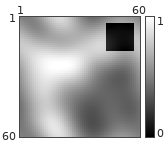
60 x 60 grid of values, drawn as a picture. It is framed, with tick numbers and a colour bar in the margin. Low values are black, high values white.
Ninth with the highest average: middle left. Stripes: none. Roughest part: top right. Ninth with the lowest average: top right. Odd patch: lower, in the top right. Calmest part: bottom right. Average level on the scale: 60%.
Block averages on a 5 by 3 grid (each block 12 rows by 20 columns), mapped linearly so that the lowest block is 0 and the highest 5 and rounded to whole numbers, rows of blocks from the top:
3 3 0 | 5 5 2 | 5 4 1 | 4 1 1 | 4 2 1
